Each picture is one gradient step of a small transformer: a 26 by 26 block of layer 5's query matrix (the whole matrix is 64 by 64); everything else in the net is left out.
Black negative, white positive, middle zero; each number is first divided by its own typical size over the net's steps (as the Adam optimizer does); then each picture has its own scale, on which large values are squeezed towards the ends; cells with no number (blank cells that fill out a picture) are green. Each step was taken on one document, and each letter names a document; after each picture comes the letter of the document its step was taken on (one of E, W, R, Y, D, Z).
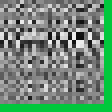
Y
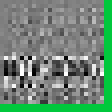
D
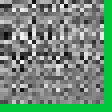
D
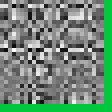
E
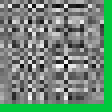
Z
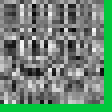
Z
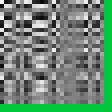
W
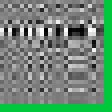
Z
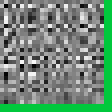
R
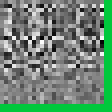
D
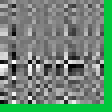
Z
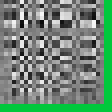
E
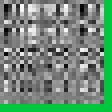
R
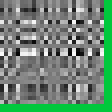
Y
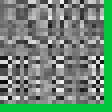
W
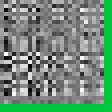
D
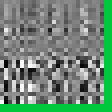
R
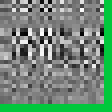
D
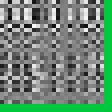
W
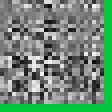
E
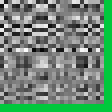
W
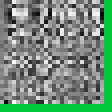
E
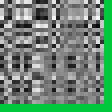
W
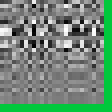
Z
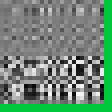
Y
